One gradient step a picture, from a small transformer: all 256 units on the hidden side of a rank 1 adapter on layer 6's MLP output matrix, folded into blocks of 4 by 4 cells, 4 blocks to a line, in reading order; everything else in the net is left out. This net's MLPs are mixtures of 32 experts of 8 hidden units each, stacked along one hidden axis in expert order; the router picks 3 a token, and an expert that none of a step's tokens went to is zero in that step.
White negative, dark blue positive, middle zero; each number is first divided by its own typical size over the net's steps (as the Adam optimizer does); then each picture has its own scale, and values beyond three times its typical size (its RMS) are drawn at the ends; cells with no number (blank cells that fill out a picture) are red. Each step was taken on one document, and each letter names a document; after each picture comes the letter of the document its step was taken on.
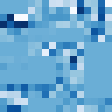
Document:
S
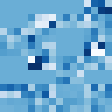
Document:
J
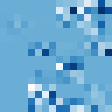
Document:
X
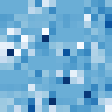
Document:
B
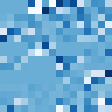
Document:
S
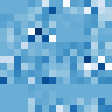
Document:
B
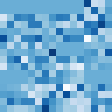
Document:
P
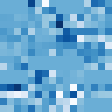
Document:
J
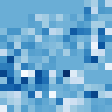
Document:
J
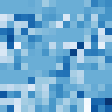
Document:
J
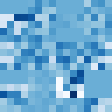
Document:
P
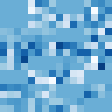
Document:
B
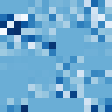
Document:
S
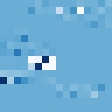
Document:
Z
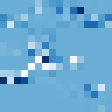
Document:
Z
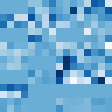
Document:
S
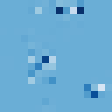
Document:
Z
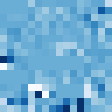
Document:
X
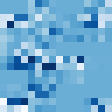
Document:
S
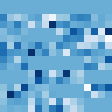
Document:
J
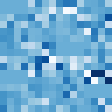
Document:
S
